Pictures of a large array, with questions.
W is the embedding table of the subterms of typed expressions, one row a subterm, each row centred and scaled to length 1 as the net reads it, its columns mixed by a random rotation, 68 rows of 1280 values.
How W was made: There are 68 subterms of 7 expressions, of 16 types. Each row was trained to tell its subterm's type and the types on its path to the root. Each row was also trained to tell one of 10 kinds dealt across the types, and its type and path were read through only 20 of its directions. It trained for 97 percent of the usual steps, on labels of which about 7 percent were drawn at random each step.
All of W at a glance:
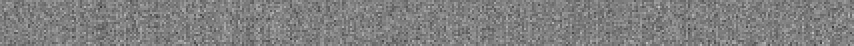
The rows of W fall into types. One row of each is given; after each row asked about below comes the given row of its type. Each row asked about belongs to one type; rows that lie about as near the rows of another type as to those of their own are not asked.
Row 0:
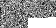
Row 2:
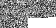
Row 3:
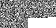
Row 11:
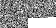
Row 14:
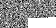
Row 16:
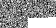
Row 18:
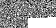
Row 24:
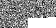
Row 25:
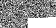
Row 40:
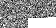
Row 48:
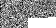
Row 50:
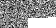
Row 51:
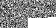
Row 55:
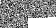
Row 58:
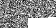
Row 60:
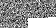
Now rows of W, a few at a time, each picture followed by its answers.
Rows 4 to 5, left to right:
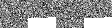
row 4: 60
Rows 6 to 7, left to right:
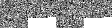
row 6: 40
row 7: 18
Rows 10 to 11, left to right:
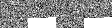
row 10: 2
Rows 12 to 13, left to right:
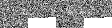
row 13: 16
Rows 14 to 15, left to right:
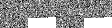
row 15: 16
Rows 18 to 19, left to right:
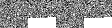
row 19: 55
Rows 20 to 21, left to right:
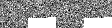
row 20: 51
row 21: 14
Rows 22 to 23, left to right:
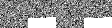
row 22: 18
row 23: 3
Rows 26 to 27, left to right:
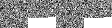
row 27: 0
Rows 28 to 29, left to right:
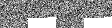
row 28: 40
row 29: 14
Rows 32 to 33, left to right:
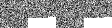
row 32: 51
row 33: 25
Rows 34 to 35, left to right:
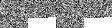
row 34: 2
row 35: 48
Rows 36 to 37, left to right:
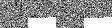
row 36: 25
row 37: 51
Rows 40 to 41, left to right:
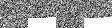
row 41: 14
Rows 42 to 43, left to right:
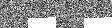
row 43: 58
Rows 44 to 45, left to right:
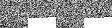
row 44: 58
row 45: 24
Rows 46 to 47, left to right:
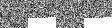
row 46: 51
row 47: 40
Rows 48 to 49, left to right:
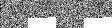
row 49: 18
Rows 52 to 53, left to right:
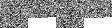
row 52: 3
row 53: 0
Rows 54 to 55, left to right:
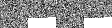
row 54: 2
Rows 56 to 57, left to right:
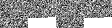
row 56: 18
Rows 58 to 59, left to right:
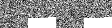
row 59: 24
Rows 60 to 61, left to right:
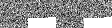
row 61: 60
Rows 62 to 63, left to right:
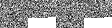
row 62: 3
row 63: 3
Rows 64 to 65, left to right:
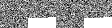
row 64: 0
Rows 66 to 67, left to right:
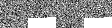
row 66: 40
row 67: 14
